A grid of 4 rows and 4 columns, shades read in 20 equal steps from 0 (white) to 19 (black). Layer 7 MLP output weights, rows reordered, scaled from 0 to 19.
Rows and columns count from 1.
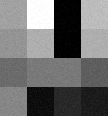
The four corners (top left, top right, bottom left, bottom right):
7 5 9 17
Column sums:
35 34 64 40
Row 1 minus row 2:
-1 -6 0 -1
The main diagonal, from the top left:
7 6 10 17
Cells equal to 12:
1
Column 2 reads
0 6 10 18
